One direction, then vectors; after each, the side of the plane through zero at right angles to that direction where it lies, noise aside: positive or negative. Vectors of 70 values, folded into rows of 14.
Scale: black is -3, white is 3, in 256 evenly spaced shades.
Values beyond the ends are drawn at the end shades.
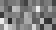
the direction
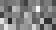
positive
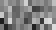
negative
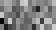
negative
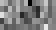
negative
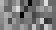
positive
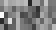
negative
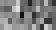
positive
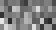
positive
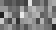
positive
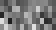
positive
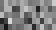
negative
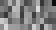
positive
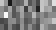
negative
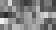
positive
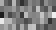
positive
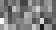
positive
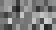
negative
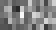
negative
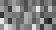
positive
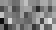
negative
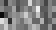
positive
